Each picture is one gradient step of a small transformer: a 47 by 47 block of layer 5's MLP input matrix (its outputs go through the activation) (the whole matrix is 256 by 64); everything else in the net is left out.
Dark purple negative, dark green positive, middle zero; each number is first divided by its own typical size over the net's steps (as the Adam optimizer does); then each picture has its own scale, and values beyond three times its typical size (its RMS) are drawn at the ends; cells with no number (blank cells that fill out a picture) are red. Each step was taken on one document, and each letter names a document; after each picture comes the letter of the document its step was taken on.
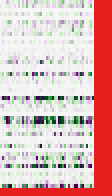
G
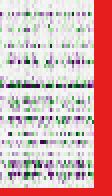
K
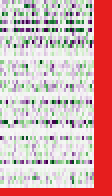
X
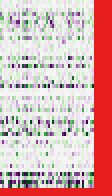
K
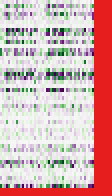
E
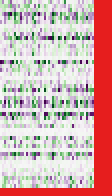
X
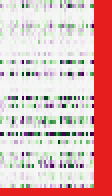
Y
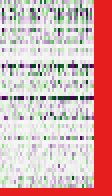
X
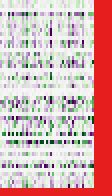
K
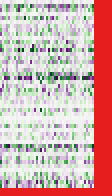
E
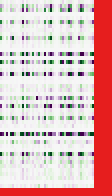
Y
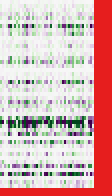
K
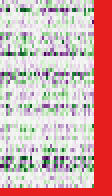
E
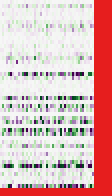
G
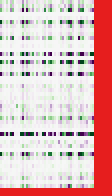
Y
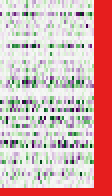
K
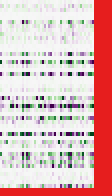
Y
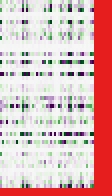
Y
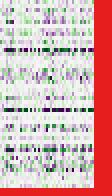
E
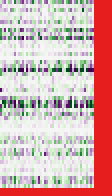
X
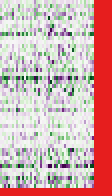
E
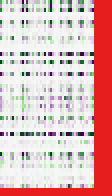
Y
